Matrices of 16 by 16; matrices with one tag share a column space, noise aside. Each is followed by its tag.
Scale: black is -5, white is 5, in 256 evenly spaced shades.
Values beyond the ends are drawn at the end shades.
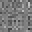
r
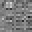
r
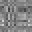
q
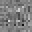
q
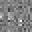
q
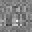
q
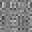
r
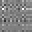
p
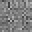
r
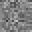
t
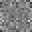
t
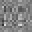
q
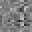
q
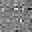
p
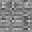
r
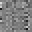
r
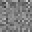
t
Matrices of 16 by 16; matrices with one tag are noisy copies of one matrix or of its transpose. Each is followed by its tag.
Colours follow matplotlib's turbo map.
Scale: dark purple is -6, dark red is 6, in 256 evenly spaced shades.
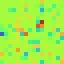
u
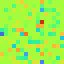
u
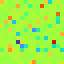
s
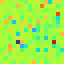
s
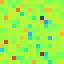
s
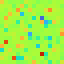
s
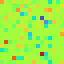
s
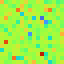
s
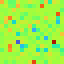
s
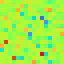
s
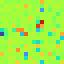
u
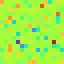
s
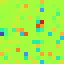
u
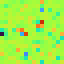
u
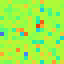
u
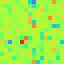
u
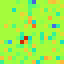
u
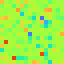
s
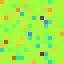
s
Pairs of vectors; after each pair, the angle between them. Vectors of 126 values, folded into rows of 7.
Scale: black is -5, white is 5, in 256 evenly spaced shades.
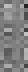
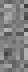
nearly parallel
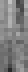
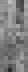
nearly parallel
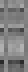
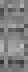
nearly parallel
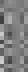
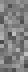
partly aligned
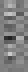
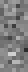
partly aligned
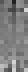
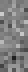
partly opposed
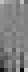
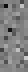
orthogonal
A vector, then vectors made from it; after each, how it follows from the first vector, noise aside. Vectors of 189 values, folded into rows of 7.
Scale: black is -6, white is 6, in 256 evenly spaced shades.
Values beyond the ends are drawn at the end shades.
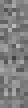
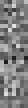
scaled up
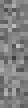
copied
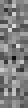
scaled up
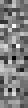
scaled up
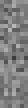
copied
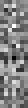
scaled up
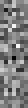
scaled up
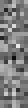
scaled up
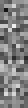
scaled up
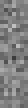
copied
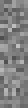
copied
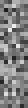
scaled up
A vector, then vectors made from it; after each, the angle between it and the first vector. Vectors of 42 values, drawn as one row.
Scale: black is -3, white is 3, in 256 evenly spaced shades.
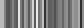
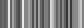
partly opposed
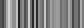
nearly opposite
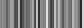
partly aligned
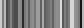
partly aligned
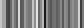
nearly parallel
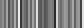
partly aligned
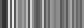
orthogonal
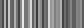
partly opposed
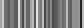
nearly parallel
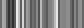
orthogonal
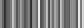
orthogonal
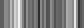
orthogonal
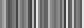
partly aligned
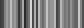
partly opposed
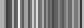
nearly parallel
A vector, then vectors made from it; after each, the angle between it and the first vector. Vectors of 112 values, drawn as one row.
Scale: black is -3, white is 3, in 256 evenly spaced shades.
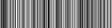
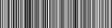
partly opposed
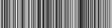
partly aligned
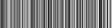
partly aligned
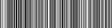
nearly opposite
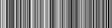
partly opposed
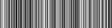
nearly opposite
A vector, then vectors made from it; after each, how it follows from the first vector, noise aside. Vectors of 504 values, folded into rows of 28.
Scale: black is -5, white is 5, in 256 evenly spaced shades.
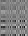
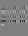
partly zeroed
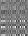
negated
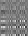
negated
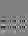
partly zeroed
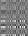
negated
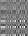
negated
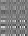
negated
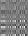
negated
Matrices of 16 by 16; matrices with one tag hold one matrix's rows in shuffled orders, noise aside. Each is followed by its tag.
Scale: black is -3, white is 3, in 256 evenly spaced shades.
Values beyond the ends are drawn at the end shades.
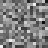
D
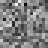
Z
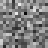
Z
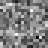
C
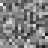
D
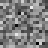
C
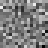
D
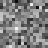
C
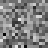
Z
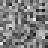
D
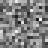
C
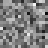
D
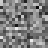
C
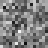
Z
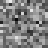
C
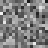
D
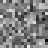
D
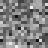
C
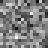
C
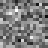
C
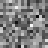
C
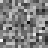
D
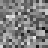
D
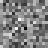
Z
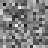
Z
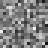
D
